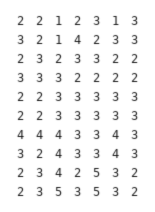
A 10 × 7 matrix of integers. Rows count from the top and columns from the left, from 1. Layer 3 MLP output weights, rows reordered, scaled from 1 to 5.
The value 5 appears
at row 9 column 5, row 10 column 3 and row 10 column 5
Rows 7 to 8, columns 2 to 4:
4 4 3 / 2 4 3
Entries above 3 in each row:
0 1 0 0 0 0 4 2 2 2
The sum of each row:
14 18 17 17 19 19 25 22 21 23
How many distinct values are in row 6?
2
